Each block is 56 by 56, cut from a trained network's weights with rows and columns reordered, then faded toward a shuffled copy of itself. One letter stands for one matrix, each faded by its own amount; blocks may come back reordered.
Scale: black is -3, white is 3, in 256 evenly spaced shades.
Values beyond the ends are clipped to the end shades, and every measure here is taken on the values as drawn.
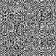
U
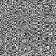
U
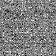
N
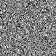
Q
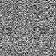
U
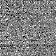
N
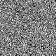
Q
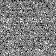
N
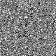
Q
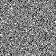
Q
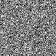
Q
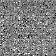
N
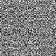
U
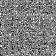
N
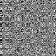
U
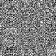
U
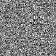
Q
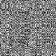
U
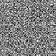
U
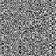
U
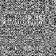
U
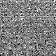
N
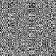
U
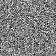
Q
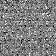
N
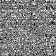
N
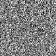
Q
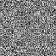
U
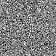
Q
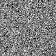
Q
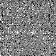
N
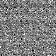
N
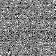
N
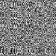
U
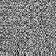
U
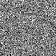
Q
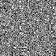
Q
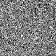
Q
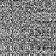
U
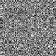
U
